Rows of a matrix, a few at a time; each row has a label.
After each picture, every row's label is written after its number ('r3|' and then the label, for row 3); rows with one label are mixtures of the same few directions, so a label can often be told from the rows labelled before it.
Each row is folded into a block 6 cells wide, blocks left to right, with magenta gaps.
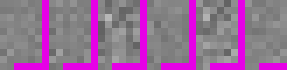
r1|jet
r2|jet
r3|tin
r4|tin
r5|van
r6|van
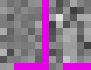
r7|jet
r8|tin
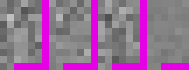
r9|tin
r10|van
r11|tin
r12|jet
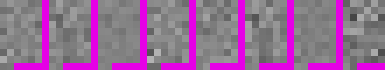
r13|jet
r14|tin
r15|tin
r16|jet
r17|van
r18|tin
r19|jet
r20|van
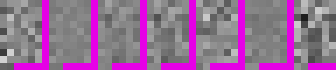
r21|jet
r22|jet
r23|tin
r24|tin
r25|van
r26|jet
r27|tin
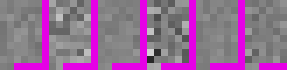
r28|tin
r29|van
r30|van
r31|jet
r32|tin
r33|jet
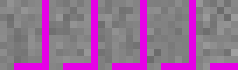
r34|tin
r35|van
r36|tin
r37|jet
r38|van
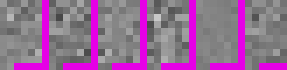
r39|van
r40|van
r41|jet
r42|tin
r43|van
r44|van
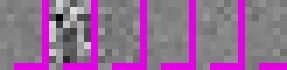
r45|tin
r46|tin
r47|jet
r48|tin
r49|van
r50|van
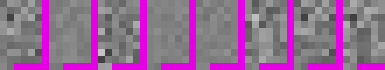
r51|van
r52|tin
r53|jet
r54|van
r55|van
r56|tin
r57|van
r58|tin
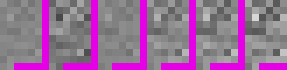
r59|van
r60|van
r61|van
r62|van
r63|van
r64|van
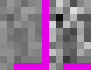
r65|tin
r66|tin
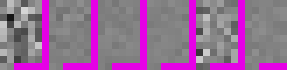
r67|tin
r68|van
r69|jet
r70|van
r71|jet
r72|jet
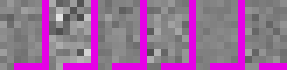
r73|tin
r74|van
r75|tin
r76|jet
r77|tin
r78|jet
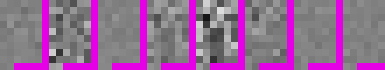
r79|tin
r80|jet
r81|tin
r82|tin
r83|tin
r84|van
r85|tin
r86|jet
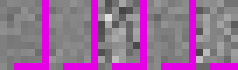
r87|van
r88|jet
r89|tin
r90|tin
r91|jet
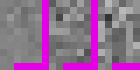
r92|tin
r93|van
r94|tin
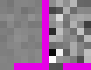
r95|tin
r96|jet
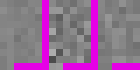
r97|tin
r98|jet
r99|tin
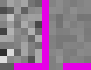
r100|jet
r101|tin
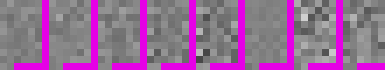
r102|tin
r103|van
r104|tin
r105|jet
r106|jet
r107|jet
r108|van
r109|tin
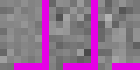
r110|jet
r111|van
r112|tin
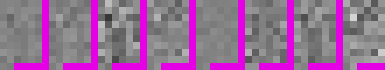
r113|tin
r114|tin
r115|tin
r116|van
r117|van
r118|jet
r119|tin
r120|van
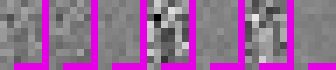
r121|tin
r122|van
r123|tin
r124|tin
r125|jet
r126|tin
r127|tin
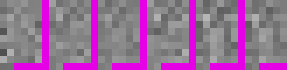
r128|jet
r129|van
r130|tin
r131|van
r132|tin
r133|tin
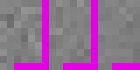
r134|tin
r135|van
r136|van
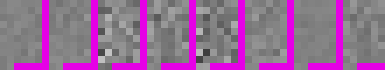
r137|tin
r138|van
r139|jet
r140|tin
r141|jet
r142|van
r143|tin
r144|tin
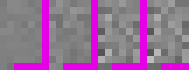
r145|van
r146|tin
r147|jet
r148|jet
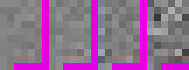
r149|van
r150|van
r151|jet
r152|van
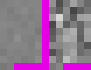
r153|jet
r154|tin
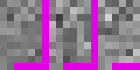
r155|van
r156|tin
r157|van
